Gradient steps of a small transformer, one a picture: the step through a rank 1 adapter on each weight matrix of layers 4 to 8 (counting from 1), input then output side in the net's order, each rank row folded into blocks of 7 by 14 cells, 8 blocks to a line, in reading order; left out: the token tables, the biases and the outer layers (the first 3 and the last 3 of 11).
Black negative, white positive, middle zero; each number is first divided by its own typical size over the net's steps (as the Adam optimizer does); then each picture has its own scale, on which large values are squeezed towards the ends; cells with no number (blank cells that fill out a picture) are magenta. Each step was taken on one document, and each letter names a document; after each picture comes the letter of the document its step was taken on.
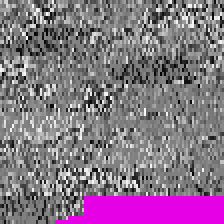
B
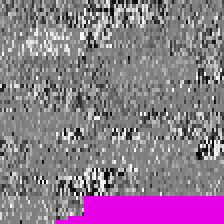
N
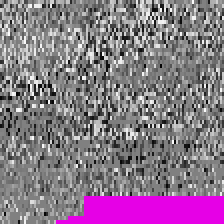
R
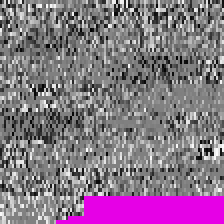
B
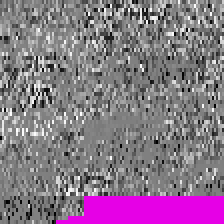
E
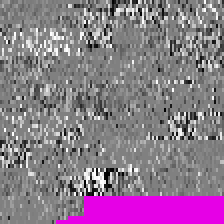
N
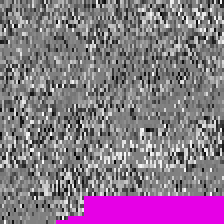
B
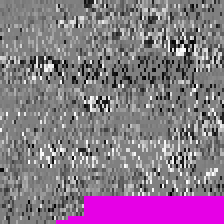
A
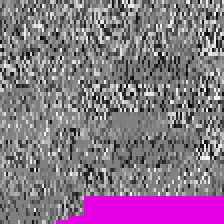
R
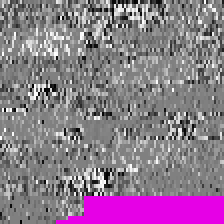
N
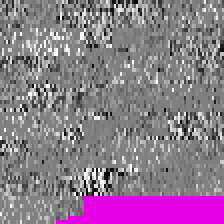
N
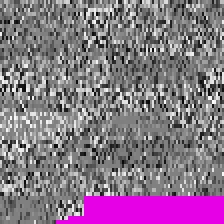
R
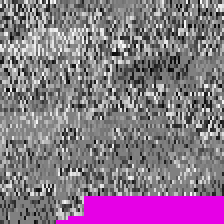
R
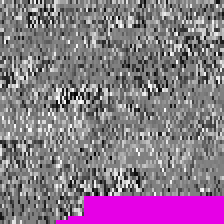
B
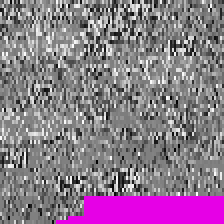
E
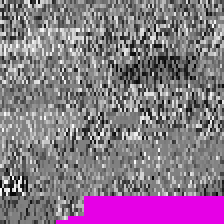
R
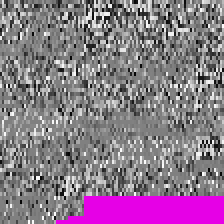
E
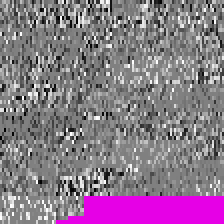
N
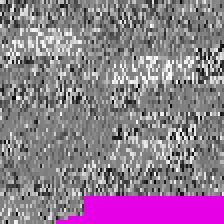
A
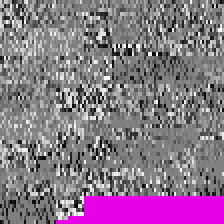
R
